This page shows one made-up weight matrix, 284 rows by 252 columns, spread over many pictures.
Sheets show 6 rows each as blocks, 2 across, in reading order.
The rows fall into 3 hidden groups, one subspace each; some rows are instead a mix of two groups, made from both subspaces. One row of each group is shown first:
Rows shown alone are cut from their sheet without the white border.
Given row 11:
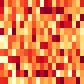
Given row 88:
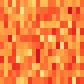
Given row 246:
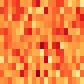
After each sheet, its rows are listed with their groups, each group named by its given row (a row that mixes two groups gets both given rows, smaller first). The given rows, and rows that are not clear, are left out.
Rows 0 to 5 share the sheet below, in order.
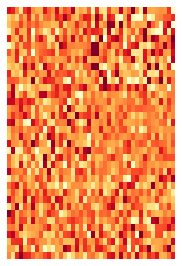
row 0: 11
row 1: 11
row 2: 88 and 246
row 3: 88
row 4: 11
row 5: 246
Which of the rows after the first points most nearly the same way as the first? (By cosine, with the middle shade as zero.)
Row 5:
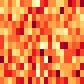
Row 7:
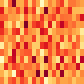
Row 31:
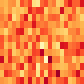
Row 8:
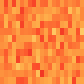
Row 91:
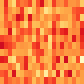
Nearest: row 31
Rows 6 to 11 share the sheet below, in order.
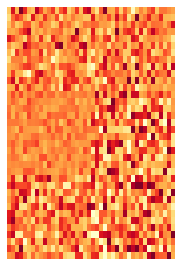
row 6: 88
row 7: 11 and 246
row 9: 88
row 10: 11 and 246
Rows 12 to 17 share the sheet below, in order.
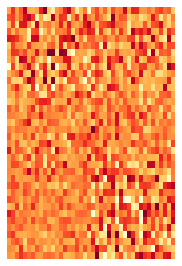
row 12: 246
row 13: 88
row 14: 246
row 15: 11
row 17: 11
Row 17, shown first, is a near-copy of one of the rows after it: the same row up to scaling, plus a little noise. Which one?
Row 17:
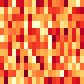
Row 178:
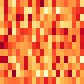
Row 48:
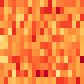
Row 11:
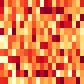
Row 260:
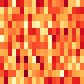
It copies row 260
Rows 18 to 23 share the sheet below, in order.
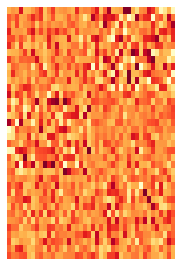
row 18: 11 and 88
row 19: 246
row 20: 11
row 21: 246
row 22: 246
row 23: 88 and 246
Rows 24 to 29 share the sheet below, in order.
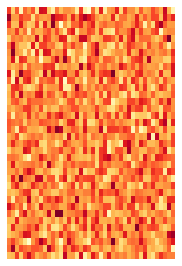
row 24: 88 and 246
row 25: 88
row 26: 88
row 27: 88
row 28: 88
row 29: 88
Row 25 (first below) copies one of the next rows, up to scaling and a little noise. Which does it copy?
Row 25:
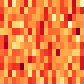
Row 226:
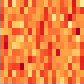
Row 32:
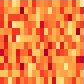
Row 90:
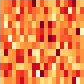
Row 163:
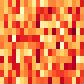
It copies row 226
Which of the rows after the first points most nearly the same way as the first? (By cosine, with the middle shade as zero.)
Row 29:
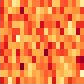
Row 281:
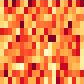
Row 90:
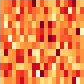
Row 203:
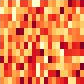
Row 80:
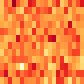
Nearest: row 90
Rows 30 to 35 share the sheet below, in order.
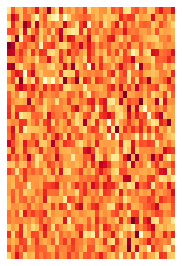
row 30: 11
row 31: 246
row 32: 88
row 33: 88 and 246
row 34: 88
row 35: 246
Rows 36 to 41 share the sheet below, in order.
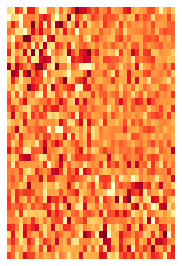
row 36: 246
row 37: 246
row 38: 88
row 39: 11
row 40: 88
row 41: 11 and 88
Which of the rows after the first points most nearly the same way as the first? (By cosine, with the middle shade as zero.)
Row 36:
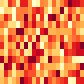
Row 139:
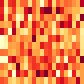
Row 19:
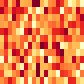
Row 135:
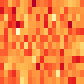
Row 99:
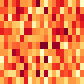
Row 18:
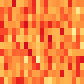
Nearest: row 18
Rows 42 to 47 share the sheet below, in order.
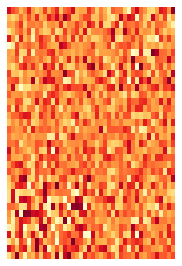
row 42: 11
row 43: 246
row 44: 246
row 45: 88
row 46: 88
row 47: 246
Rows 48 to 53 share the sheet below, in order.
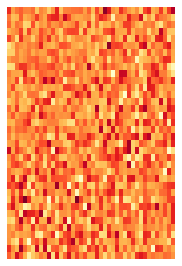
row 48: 11
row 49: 88
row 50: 246
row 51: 88 and 246
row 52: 88 and 246
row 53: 11
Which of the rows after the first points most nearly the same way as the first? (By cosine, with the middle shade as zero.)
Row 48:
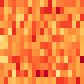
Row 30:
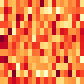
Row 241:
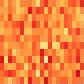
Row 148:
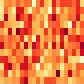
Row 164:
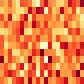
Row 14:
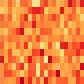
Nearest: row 241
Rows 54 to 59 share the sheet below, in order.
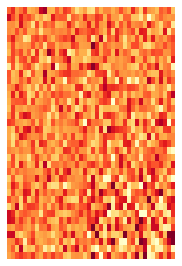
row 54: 246
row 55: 11
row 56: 88
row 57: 88
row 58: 11
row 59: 88
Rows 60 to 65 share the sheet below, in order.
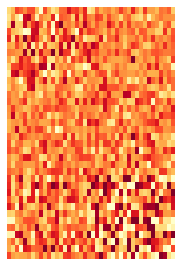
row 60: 246
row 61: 11
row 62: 88
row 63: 246
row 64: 11
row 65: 246
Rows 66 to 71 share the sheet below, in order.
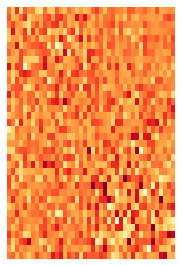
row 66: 88
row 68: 11
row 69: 246
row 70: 88
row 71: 246
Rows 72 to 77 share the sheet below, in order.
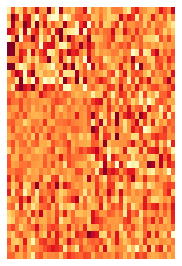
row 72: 11
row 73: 246
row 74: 246
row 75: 11
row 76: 11 and 246
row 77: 11
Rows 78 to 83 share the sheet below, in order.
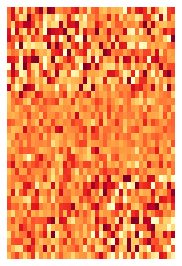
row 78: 88
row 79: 88
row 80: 88
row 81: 11
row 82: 246
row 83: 246
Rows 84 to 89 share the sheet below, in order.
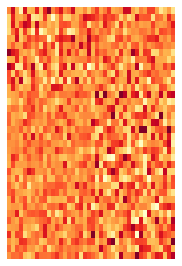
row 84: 11
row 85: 246
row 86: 88 and 246
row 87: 88
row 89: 88 and 246
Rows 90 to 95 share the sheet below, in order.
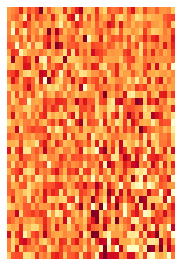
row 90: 88
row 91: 11
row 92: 88
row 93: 11 and 88
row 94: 88
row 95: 11
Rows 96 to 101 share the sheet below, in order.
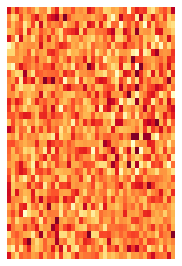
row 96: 11
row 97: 246
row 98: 11 and 246
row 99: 246
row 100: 11 and 88
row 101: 11
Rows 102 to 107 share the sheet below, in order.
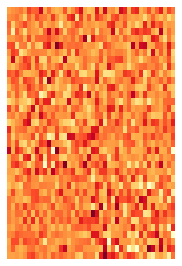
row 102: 88
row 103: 88
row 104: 246
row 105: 11
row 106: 246
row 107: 11
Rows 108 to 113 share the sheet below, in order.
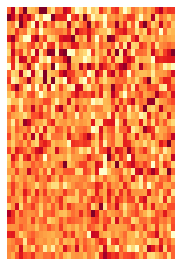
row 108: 246
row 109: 246
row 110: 246
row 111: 11 and 246
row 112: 11
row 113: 11
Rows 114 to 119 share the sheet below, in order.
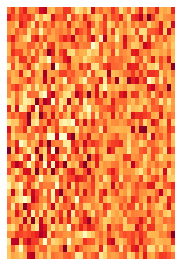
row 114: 246
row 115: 11
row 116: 246
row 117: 88
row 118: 246
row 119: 11 and 88
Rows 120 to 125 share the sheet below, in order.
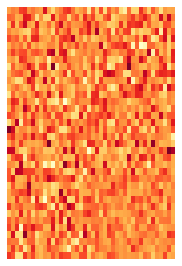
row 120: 246
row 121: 88
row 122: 11
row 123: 88 and 246
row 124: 11 and 88
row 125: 88
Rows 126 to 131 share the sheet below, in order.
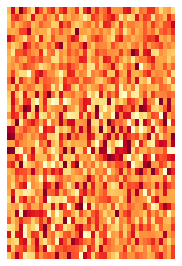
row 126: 88
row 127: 246
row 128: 11
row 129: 88 and 246
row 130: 88
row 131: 88 and 246
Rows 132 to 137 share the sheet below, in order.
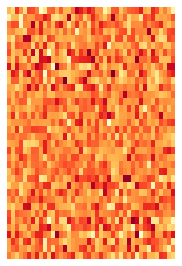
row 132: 246
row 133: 88
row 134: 88
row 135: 246
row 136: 246
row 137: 246
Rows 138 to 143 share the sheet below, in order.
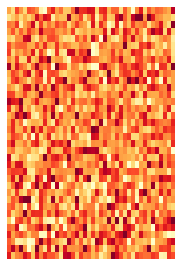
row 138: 246
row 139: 11
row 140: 246
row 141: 11
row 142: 88 and 246
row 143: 246
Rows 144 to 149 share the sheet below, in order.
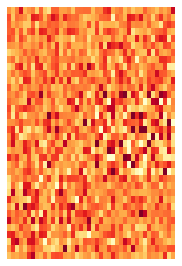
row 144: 11
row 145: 88
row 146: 88
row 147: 88
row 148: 11 and 246
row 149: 88
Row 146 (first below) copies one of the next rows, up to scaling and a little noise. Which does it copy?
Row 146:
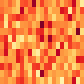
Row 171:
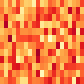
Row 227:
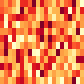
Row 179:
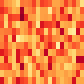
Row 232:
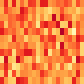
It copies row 227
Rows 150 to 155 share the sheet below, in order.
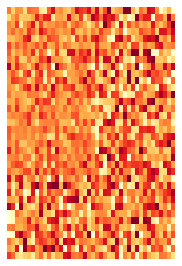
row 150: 246
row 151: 246
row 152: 246
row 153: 11 and 246
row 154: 11
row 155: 246
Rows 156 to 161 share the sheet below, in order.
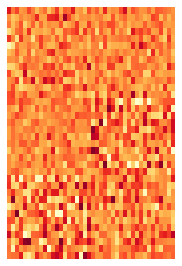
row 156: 11
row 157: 88
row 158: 246
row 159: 11
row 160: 88
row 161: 11 and 246
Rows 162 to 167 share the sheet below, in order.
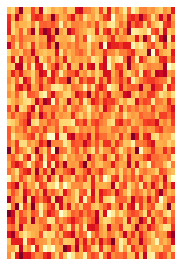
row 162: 11 and 88
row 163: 88
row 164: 246
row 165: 246
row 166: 11
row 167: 88
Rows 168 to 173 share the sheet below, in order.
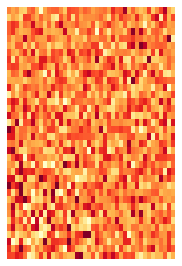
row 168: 88 and 246
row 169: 88
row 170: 11
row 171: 88
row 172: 246
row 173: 11 and 88
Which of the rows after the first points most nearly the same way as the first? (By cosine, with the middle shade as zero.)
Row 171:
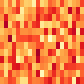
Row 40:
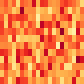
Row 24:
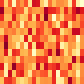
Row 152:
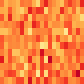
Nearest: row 24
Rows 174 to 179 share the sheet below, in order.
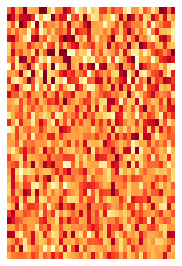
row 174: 246
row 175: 88 and 246
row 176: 11
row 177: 246
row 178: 11
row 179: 88
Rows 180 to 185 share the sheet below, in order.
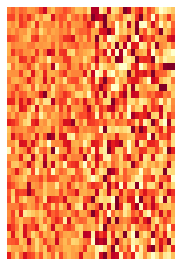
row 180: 246
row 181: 246
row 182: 246
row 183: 88
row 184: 88
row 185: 11 and 246
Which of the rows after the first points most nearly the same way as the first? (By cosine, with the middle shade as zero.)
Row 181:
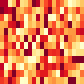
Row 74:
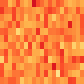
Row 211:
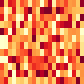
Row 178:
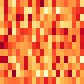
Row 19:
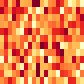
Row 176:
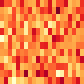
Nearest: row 74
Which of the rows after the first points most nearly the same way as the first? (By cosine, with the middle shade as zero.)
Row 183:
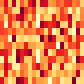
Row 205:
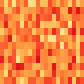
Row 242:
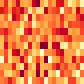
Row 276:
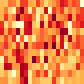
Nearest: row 276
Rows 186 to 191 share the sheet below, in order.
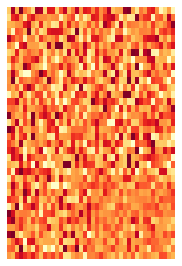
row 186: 88
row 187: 246
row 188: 11
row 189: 246
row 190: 11
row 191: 246
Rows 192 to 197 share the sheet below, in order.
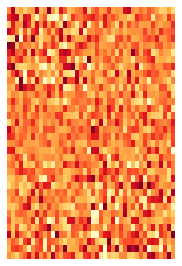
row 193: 246
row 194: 11
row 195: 11
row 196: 246
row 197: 11
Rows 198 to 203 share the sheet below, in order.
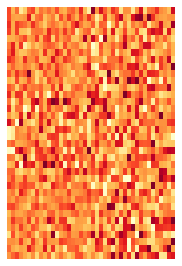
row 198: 88
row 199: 11
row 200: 11
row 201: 246
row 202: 246
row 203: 246
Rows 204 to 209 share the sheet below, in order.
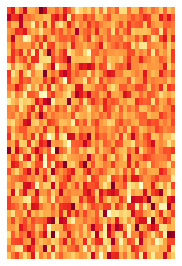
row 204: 246
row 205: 88
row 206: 246
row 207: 246
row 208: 246
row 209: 88
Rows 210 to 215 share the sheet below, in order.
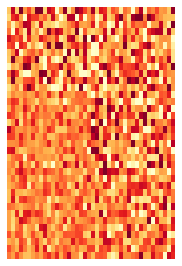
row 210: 88
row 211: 11
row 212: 11
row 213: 11
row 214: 88
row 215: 88
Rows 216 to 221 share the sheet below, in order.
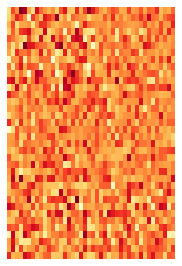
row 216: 88
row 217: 11
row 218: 11
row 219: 246
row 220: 88
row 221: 88
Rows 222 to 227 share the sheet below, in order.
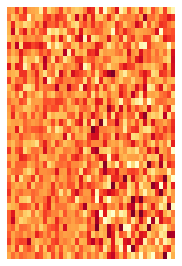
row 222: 88
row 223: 88
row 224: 88
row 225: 11
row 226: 88
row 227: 88
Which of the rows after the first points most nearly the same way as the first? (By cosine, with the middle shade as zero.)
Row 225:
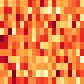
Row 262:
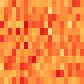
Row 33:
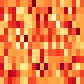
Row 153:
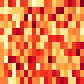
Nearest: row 262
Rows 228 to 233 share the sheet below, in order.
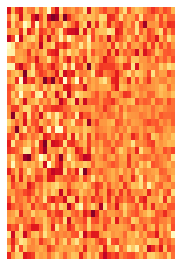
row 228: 11
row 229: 246
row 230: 88
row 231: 246
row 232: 88
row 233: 11
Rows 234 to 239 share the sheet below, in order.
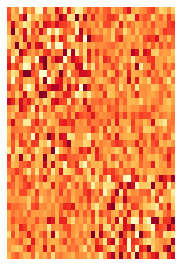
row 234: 88
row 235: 246
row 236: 246
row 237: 11 and 88
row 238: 246
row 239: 246
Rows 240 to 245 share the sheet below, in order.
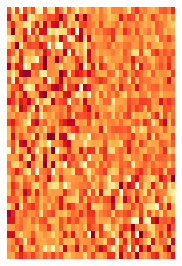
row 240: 88
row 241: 246
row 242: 246
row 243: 88
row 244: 11
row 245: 246
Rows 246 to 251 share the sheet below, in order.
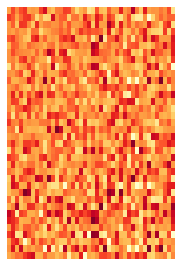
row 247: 11
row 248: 88
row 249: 246
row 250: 11 and 88
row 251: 11
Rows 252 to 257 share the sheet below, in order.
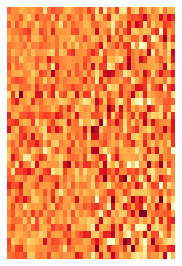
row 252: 246
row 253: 88
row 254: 11 and 88
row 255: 11
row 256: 246
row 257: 88
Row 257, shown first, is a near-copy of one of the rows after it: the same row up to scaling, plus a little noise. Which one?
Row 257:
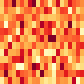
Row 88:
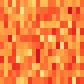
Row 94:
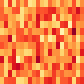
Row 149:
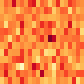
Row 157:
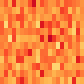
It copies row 149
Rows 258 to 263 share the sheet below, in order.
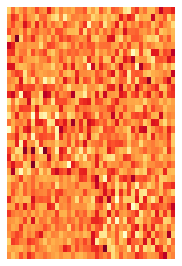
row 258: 11
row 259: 246
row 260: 11
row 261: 88
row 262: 11 and 246
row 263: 11 and 246
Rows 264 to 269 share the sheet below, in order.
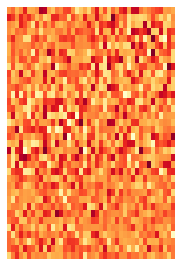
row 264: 246
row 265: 88
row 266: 88
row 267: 246
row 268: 88
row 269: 11
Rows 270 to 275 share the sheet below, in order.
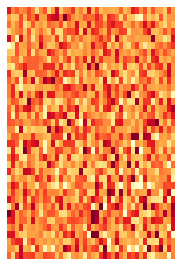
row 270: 11
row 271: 11 and 88
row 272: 88
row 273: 246
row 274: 11
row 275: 11
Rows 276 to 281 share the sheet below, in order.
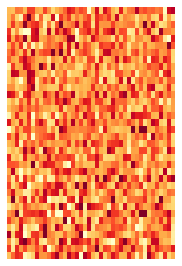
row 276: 88 and 246
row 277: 88
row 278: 11
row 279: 88
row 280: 88
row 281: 88
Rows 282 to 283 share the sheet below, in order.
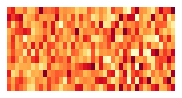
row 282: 246
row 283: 246
